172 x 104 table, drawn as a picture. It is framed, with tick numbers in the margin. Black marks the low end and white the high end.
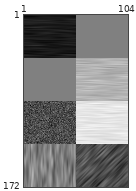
It is made of 4 by 2 panels. Panel 1,1: very low, streaked across, faint in contrast. Panel 1,2: middling, flat. Panel 2,1: middling, flat. Panel 2,2: high, streaked across, faint in contrast. Panel 3,1: low, fine-grained. Panel 3,2: very high, streaked across, faint in contrast. Panel 4,1: middling, streaked downward. Panel 4,2: low, slanting up to the right.
